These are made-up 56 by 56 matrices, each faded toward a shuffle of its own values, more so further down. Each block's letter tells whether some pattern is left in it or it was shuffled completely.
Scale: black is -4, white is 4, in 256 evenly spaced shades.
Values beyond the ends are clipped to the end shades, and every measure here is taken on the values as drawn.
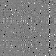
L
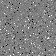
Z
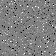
Z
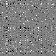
L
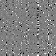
L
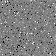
Z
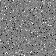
Z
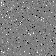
Z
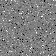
Z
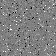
Z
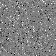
Z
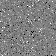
Z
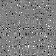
L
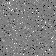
Z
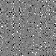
L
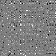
L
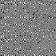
L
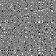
L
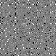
L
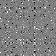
L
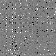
L
